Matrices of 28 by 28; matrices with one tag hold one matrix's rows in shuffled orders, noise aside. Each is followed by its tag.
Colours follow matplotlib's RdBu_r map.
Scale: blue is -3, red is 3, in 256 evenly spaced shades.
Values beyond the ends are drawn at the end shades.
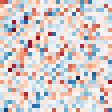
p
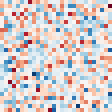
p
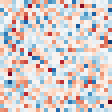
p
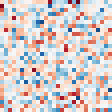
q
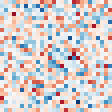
q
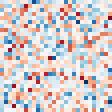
p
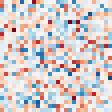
q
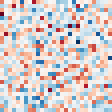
q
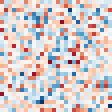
q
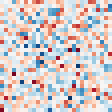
q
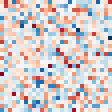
q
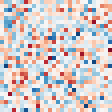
p
